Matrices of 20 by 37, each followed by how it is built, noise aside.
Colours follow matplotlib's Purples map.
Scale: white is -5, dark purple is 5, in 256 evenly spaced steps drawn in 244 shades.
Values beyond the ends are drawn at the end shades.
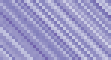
Toeplitz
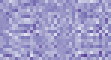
low rank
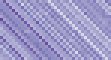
Toeplitz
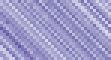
Toeplitz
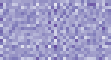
low rank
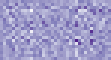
low rank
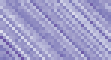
Toeplitz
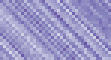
Toeplitz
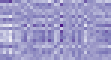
low rank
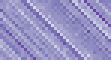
Toeplitz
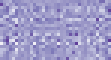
low rank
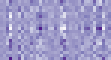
low rank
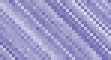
Toeplitz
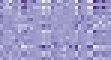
low rank
